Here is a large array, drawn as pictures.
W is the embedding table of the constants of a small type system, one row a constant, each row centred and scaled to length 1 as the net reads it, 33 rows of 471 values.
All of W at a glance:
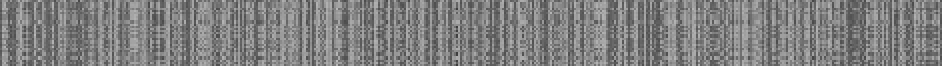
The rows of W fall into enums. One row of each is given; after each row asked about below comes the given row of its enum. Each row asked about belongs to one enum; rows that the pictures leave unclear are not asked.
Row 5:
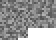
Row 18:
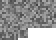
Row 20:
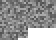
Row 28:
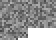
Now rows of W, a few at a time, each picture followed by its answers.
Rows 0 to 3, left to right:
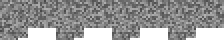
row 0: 28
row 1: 20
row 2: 20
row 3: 20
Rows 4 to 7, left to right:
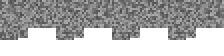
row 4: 18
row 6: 20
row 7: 5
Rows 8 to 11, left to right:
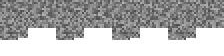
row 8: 5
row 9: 5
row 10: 28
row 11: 28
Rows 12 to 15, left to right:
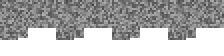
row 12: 5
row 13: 18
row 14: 20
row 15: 18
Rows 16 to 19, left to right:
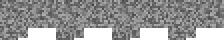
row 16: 5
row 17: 18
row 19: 5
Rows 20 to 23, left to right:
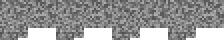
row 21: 20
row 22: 5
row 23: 20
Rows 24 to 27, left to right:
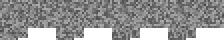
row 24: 28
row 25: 5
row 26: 18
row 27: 18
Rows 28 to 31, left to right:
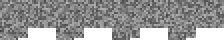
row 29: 28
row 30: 18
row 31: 20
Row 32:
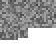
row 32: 18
